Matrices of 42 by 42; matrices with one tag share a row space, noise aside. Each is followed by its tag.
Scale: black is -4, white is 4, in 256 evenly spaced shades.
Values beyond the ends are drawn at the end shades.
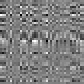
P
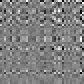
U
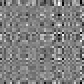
U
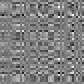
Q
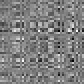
Q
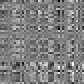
Q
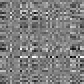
P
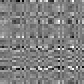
Q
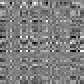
P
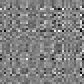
U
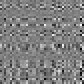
U
